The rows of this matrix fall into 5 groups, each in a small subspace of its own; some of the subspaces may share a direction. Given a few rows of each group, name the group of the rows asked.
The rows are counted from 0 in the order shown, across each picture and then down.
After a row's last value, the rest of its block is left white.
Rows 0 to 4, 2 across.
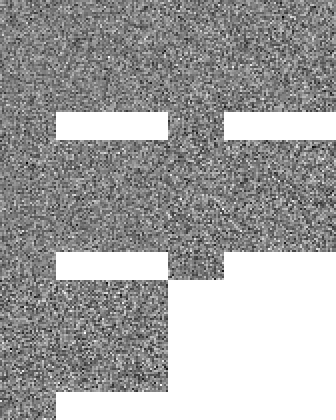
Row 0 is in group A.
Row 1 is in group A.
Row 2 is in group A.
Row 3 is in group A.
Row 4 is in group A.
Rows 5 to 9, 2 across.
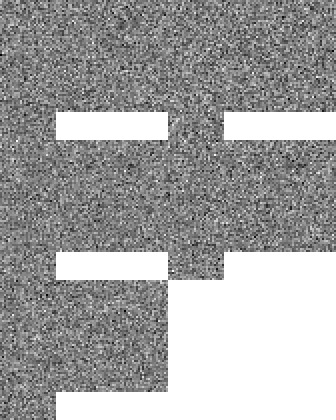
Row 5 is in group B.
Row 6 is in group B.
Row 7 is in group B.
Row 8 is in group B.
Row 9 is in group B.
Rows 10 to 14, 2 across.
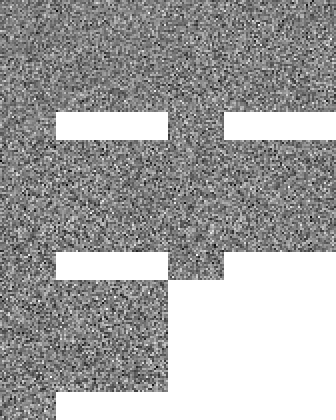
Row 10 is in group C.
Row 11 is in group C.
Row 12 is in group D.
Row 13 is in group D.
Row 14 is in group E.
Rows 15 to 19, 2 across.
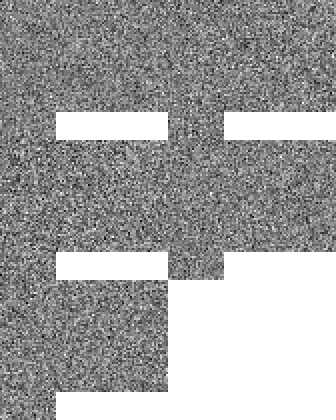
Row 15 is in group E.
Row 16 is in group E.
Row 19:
A
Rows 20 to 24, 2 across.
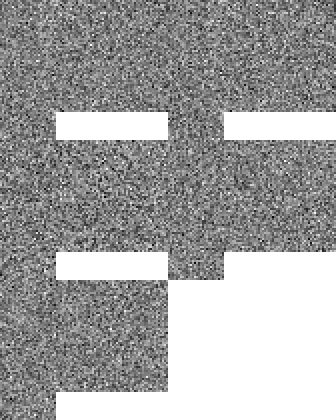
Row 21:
A
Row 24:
A
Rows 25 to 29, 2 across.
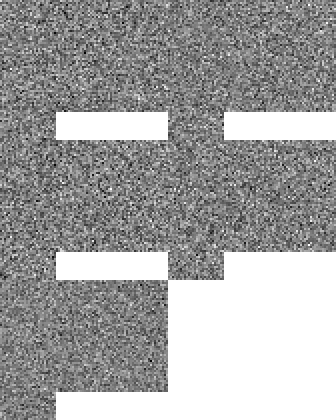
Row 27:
A
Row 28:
D
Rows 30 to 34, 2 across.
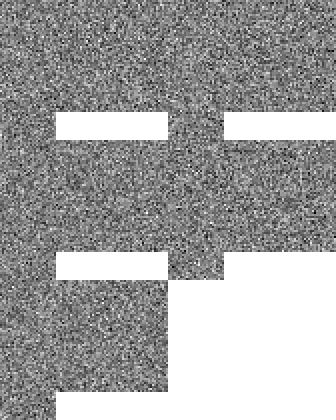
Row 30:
C
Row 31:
B
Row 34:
A
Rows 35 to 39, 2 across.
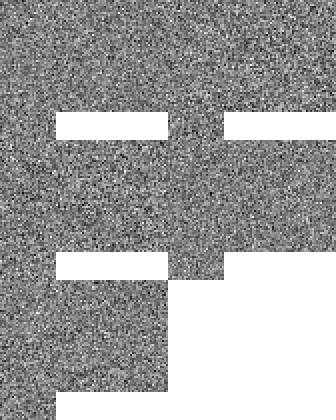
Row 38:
D
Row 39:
C
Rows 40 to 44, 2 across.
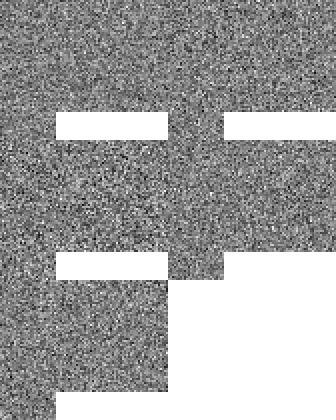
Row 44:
A
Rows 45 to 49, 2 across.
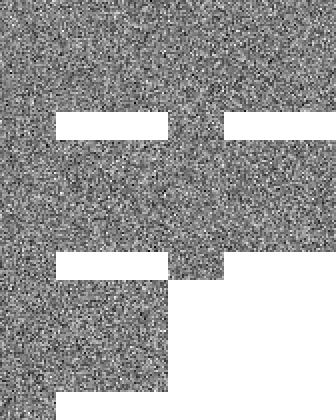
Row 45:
E
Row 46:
D
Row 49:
B
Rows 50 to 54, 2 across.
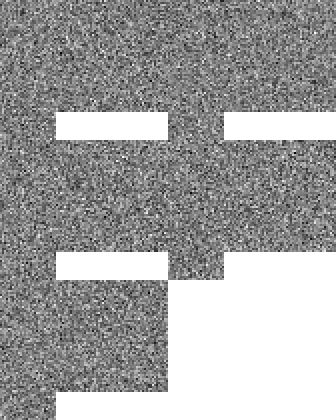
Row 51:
E
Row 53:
A
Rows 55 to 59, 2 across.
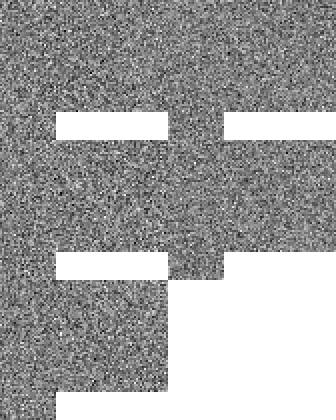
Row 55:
D
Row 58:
A
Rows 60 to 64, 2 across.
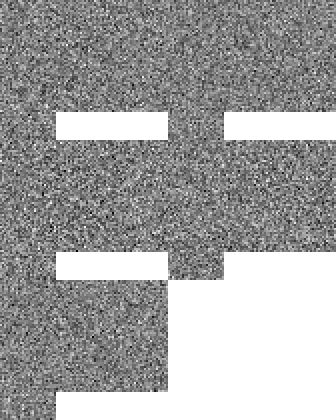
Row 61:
E
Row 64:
B
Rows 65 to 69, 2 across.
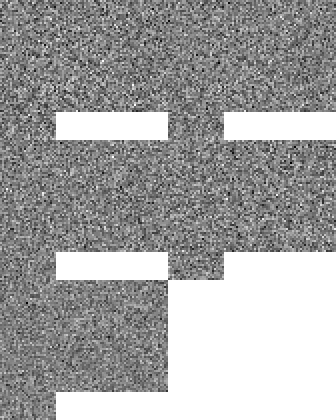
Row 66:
D
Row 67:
D
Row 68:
A
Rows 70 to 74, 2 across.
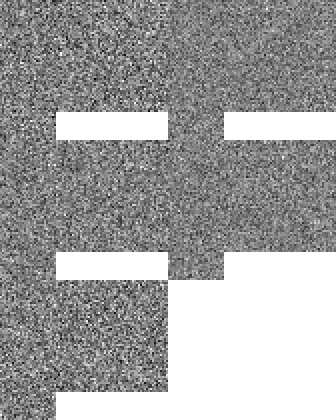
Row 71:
B
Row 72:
A
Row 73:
E
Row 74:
C
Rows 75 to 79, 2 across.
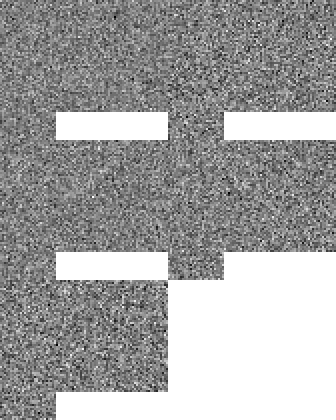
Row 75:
E
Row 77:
B
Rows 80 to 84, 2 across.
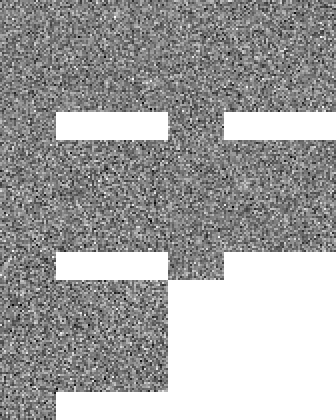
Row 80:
E
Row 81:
A
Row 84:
B
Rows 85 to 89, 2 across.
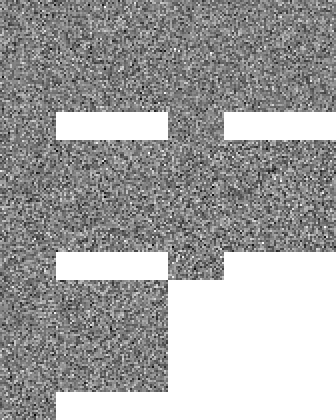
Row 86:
D
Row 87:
C
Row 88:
B
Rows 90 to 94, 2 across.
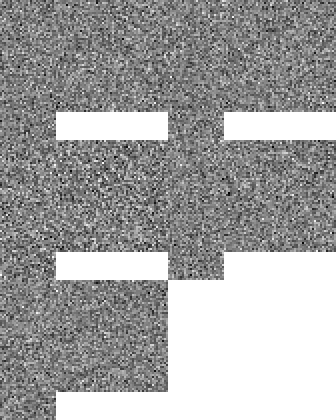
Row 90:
B
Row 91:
B
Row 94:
C
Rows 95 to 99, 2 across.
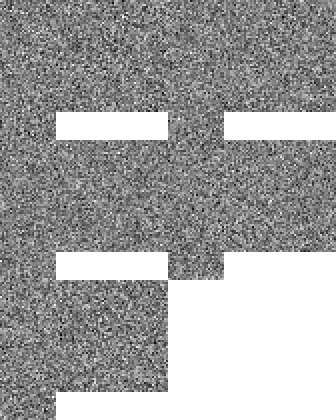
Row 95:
A
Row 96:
A
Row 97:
A
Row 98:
D
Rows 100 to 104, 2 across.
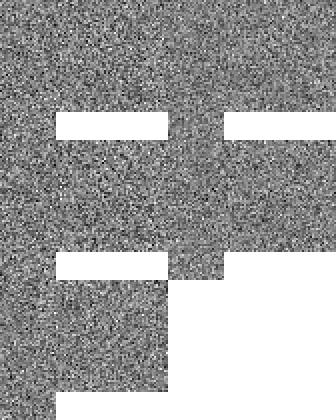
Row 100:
C
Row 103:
B
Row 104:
A
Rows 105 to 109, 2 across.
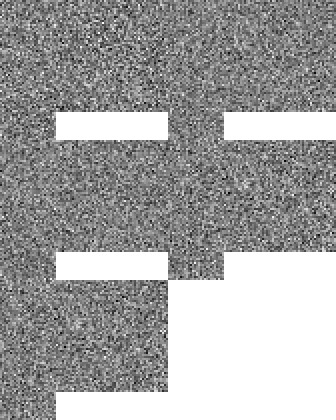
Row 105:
C
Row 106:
E
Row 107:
A
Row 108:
E
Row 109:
E
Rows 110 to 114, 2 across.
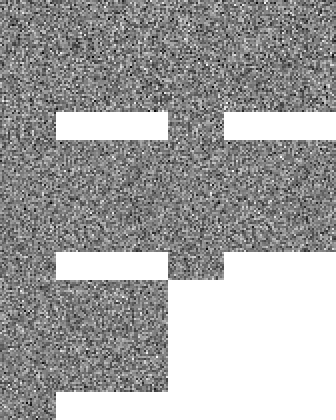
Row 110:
B
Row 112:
D
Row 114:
E
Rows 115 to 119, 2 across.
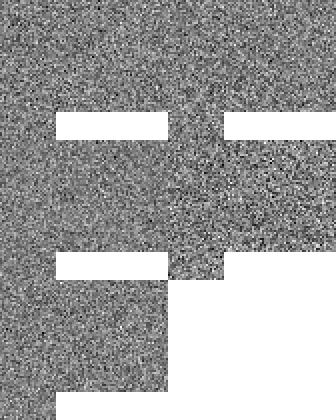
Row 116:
D
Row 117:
E
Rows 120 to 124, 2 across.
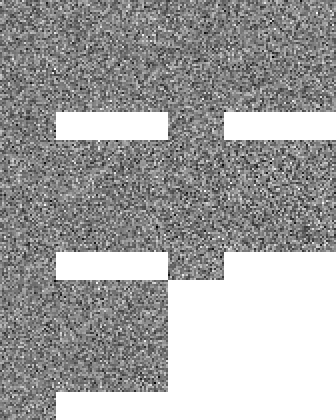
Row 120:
A
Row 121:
C
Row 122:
B
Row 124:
B
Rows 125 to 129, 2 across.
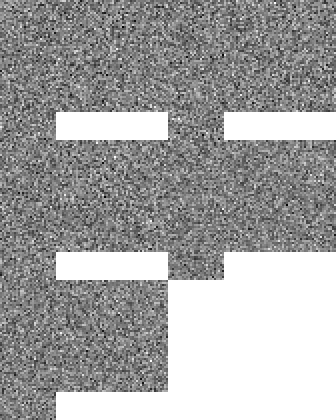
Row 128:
A
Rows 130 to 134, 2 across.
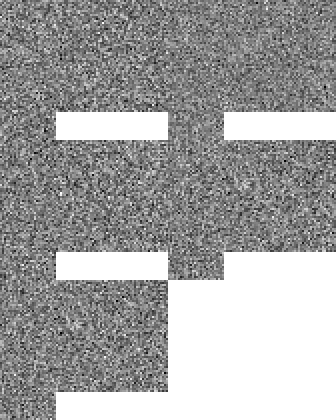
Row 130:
E
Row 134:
E
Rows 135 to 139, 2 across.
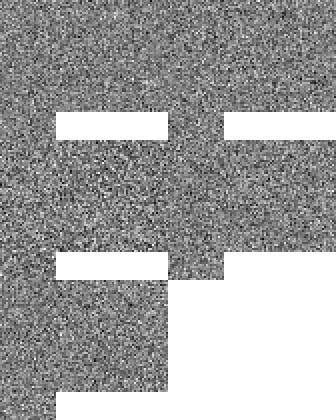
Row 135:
E
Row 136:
E
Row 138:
B
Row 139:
B
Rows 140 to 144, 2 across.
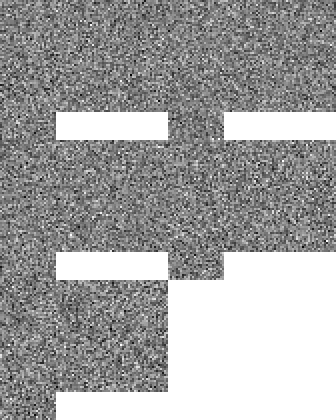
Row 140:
C
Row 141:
A
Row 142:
A
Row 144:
A
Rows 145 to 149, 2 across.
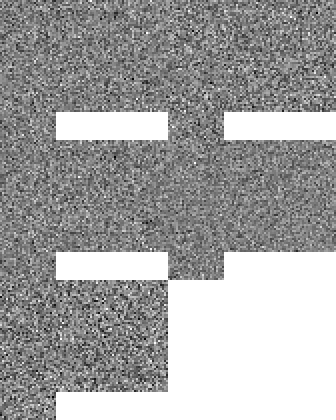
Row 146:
E
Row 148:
A
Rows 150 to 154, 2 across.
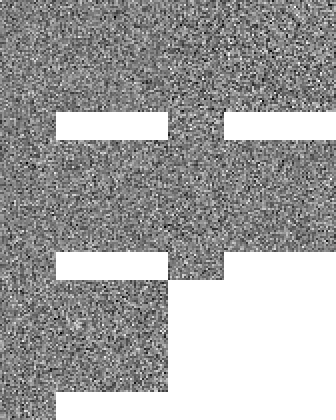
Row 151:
B
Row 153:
C
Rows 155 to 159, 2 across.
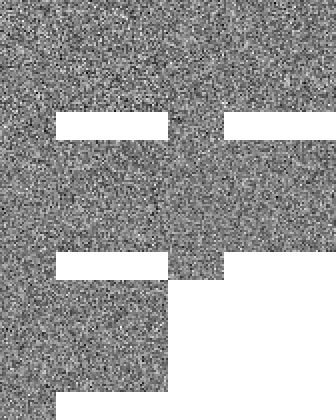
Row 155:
E
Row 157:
A
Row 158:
A
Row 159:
D
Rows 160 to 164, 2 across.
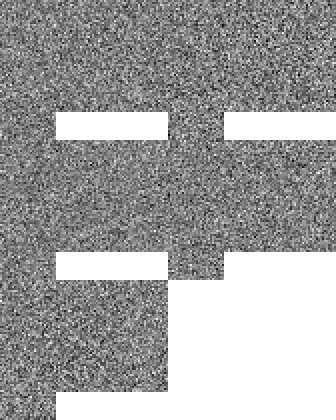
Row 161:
C
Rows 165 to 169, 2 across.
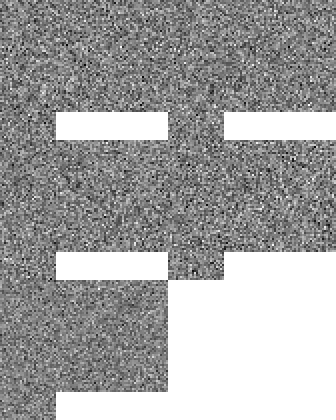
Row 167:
A
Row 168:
B
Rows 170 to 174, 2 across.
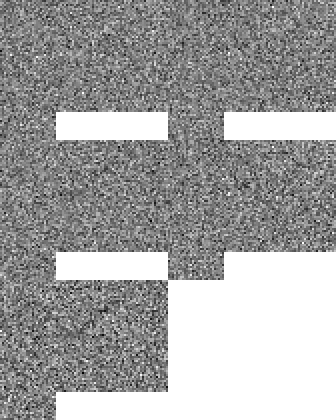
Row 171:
B
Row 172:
B
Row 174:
B
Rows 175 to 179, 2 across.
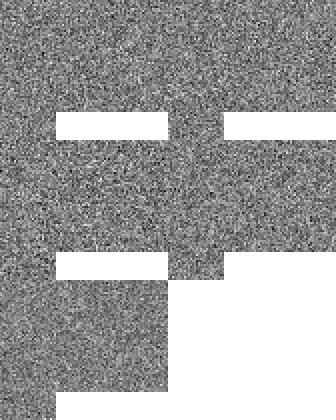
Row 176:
C
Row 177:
B
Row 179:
A
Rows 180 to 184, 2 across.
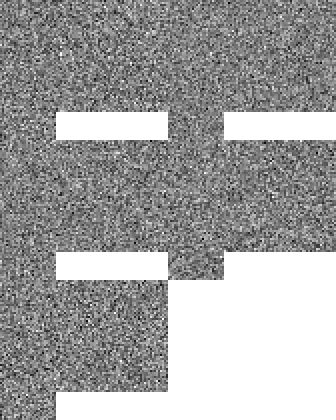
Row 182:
E
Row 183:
C
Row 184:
C
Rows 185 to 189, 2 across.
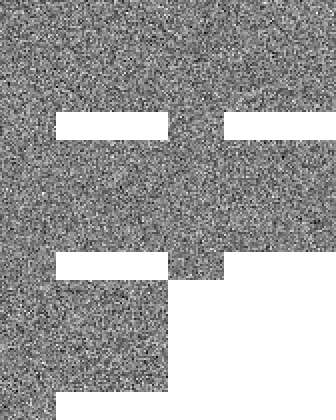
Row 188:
E
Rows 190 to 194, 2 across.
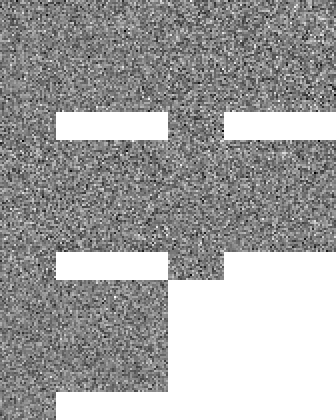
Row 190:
B
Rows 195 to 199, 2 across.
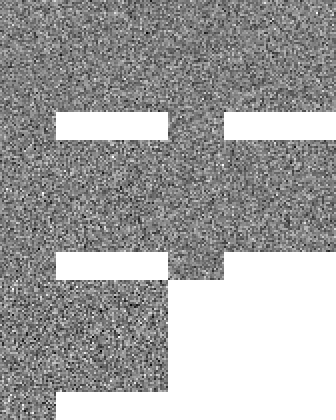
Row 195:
E
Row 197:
D
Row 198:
A
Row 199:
B
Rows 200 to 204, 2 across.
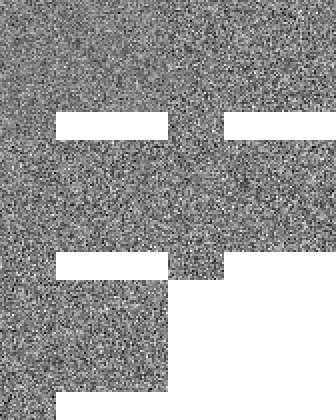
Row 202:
A
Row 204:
B
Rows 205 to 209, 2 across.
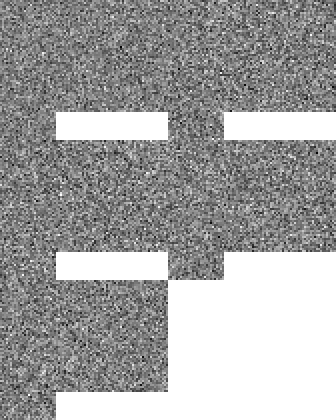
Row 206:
A
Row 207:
E
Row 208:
E
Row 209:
D
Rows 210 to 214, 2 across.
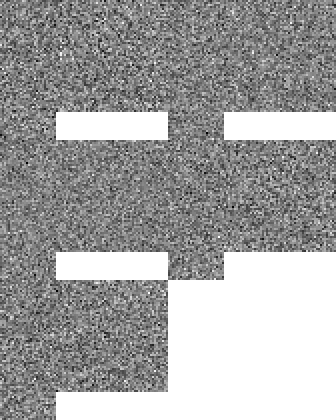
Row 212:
A
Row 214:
C
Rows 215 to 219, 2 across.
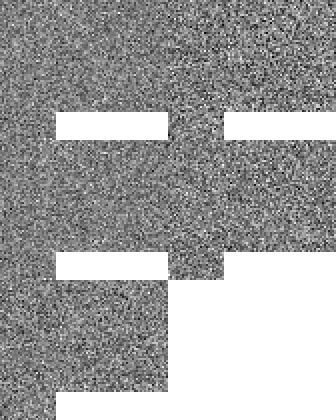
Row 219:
E
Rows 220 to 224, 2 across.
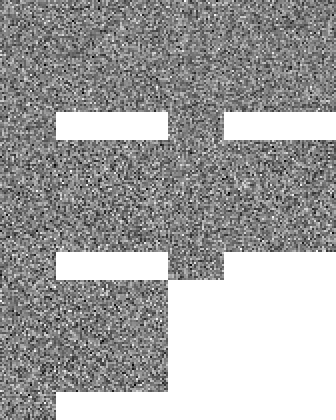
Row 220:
B
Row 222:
C
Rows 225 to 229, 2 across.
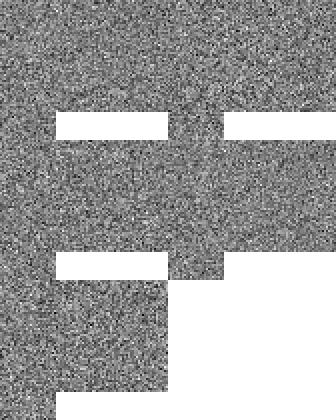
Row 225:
C
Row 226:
D
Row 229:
A
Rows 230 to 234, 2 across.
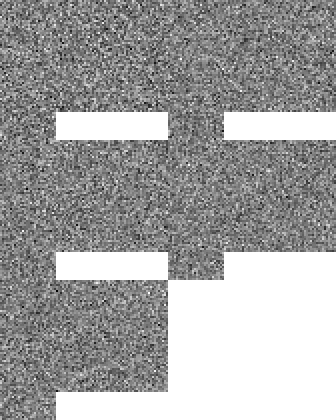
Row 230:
C
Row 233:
B
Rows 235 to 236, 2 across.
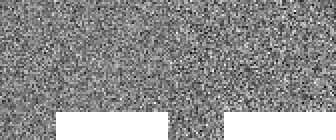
